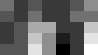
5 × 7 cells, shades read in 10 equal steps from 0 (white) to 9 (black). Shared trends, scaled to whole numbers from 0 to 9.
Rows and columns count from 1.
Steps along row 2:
up down up same down same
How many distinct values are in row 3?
4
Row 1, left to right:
5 7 6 7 7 6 4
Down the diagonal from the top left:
5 7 3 4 9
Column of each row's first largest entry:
2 2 1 5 5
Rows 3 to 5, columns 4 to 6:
3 7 7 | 4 8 7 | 4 9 7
